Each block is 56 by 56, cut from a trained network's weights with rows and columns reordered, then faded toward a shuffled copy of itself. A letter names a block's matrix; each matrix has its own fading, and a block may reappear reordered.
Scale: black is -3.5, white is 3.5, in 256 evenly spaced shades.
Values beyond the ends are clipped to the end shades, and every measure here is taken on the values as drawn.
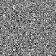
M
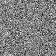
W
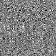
M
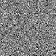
M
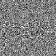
M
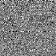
M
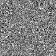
M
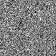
W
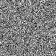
W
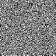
M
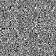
M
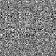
M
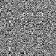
M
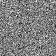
W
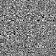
M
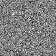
W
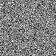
W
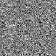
M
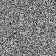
W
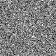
W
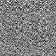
M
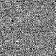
M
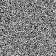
W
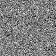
W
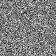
W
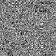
M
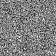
W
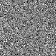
M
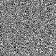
M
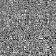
M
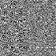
M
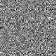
M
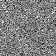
W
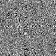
M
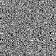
M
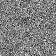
W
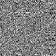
M
